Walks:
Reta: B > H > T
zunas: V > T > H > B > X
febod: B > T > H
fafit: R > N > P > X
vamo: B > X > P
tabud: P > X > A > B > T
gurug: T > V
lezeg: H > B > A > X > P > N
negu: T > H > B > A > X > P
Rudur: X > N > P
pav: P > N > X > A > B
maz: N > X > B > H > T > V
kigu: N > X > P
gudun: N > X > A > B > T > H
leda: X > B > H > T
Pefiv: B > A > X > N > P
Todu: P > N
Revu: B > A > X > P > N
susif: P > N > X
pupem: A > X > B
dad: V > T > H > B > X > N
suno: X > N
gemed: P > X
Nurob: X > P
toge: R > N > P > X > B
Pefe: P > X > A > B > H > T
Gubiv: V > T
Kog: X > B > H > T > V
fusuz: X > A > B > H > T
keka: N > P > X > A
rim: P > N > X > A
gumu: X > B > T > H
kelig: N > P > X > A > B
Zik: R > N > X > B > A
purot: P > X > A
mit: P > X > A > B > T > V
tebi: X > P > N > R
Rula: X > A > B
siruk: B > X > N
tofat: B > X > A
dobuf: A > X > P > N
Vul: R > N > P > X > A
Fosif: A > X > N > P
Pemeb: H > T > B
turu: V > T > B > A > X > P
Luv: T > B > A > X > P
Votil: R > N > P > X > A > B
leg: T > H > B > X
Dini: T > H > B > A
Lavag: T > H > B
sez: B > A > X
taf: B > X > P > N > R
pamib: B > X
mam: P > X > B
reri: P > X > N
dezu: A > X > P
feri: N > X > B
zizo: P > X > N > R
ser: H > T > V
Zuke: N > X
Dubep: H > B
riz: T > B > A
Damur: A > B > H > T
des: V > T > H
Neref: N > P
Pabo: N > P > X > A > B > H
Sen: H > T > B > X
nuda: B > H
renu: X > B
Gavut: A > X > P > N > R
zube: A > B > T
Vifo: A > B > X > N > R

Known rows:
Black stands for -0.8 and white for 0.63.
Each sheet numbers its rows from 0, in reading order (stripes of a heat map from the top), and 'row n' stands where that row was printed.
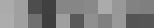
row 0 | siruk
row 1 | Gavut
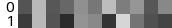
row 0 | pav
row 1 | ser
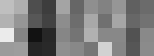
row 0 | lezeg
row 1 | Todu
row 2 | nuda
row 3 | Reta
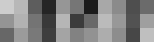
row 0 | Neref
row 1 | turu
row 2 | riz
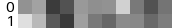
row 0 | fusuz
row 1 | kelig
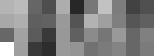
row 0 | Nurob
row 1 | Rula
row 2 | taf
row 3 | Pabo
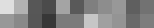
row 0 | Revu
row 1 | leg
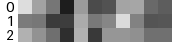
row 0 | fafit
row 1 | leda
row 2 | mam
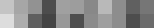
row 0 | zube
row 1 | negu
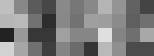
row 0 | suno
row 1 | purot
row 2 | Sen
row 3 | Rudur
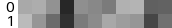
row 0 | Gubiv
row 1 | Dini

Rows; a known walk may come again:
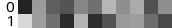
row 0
susif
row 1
toge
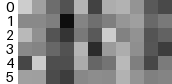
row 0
pupem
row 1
zizo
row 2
Lavag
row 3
renu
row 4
kigu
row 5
siruk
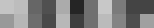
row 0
Nurob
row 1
Luv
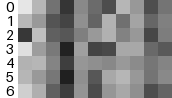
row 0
Pefiv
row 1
Todu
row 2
rim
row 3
fafit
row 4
tabud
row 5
gemed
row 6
negu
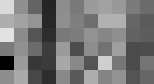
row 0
reri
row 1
Gubiv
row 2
febod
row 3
tebi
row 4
maz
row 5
Dubep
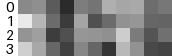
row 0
zunas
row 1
Votil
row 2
fusuz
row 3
Rudur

